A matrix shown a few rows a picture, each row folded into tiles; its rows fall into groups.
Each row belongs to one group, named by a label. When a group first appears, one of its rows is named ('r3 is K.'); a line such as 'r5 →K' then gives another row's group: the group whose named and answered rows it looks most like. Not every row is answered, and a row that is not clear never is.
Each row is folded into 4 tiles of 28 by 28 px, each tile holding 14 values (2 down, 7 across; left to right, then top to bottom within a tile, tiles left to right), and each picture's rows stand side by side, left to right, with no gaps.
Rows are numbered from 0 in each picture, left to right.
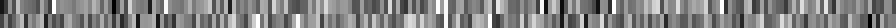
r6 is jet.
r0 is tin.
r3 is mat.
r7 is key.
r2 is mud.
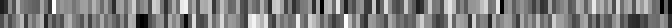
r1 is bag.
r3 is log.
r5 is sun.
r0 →tin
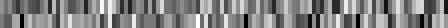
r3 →key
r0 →mat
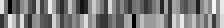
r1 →mat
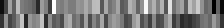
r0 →tin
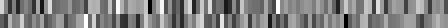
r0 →log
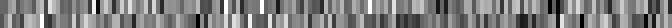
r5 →key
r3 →sun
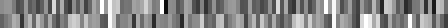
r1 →jet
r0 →mat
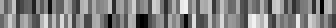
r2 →mud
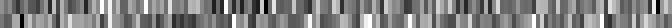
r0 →mat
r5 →mud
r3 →mud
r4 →log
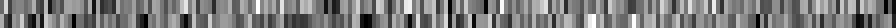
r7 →sun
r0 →bag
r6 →key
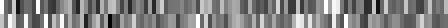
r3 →log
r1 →log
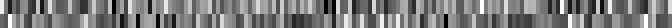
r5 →log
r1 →tin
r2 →sun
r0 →log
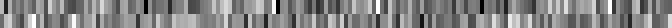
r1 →mat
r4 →mat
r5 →jet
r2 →jet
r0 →mud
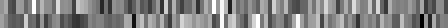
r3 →key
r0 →sun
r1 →mat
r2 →mud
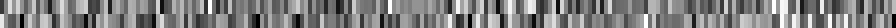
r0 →key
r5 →log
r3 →tin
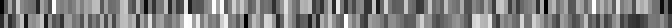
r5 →sun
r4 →mud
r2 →key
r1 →mat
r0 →tin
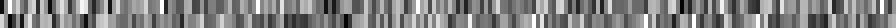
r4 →log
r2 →sun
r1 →jet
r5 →log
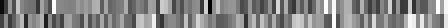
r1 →mud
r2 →mat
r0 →tin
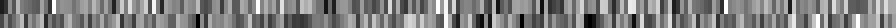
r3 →mat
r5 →bag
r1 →key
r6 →tin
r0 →tin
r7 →mud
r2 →sun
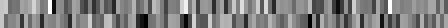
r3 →tin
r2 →key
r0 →jet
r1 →bag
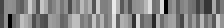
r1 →jet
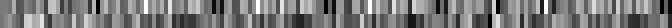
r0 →mud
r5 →sun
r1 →sun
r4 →bag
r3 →sun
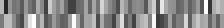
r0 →mud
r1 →mud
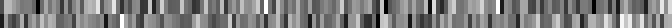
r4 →jet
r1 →log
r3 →bag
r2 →key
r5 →mat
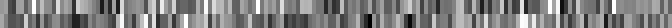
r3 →bag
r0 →sun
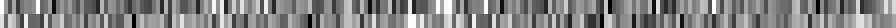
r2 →key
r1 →mat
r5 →bag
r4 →jet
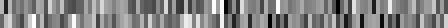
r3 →tin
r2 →tin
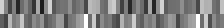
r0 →log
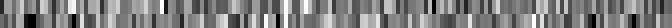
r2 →key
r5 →bag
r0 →bag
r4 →log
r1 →jet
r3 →mud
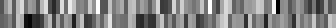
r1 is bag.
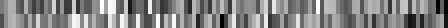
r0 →mat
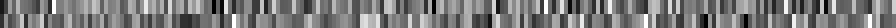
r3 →mud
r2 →log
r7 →log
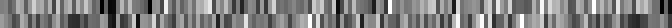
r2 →log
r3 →tin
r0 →sun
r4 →mud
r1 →tin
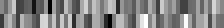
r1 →mud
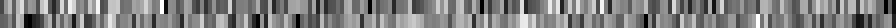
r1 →jet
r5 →key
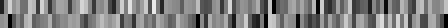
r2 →bag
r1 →key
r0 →key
